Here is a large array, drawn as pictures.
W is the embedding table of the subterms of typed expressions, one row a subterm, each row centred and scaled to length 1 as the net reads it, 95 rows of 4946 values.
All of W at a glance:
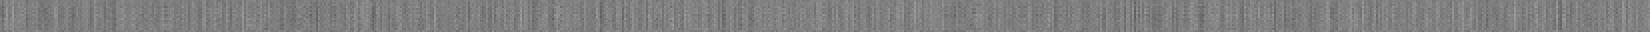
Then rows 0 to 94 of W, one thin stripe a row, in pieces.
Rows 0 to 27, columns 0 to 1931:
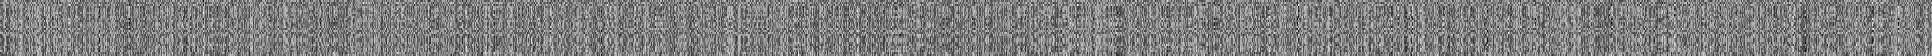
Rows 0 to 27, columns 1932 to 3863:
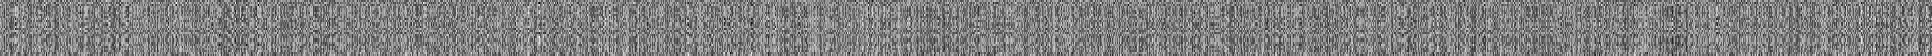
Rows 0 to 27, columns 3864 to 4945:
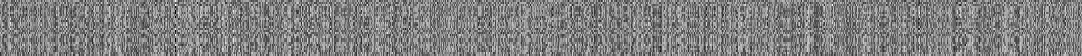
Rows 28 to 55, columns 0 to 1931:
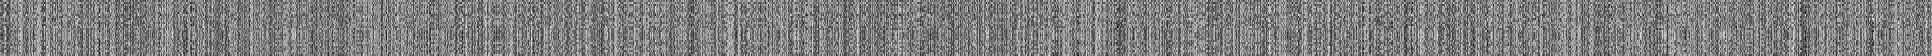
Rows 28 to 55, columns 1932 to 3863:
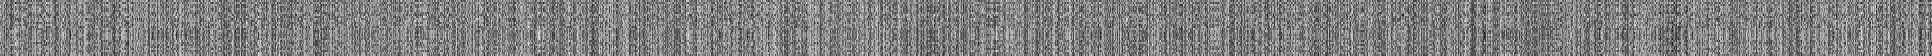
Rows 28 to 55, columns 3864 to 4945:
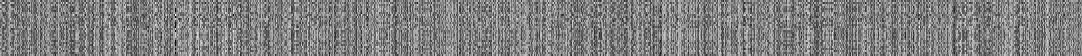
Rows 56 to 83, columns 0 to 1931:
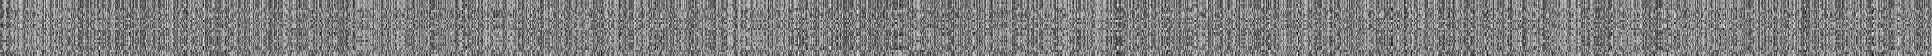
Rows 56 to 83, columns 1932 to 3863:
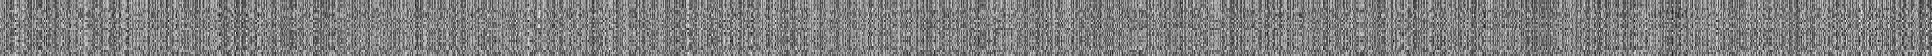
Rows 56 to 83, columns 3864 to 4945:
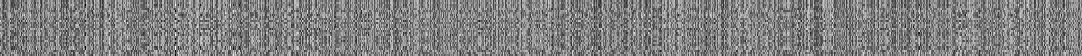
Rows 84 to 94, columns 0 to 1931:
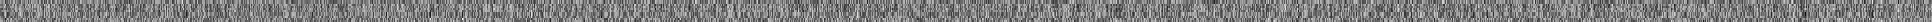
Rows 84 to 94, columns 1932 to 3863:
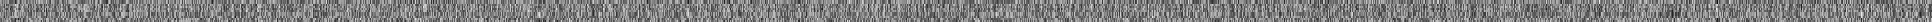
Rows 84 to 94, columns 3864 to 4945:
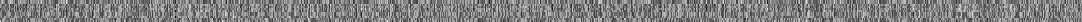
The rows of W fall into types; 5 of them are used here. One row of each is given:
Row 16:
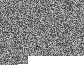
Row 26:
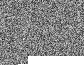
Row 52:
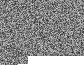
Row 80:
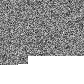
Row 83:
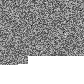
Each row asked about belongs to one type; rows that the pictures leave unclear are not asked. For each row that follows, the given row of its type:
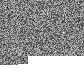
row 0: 80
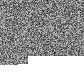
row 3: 26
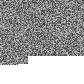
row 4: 83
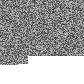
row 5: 83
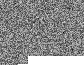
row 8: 16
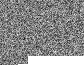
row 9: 80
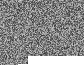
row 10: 26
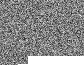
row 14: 52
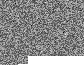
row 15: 83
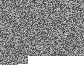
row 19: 83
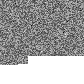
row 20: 83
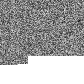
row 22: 80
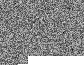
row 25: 16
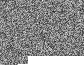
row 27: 52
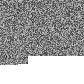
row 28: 26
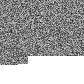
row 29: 52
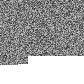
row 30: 80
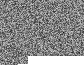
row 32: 52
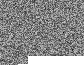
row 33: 83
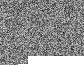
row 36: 26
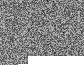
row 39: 26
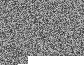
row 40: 52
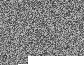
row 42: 80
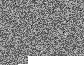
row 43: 83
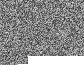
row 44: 83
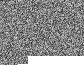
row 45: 52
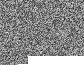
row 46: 83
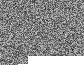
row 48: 83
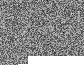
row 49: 26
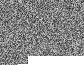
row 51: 16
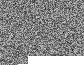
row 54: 83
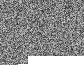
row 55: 16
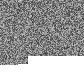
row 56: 26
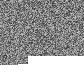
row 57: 80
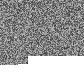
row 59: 26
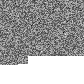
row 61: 83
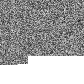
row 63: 80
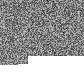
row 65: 26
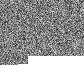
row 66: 16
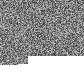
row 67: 83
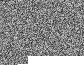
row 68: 52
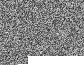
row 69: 83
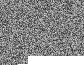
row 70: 16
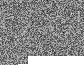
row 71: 26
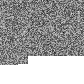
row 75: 26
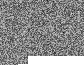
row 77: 26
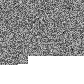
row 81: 16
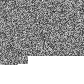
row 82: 52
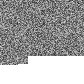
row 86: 83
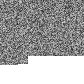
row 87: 16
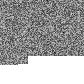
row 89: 26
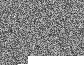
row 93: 16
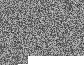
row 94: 16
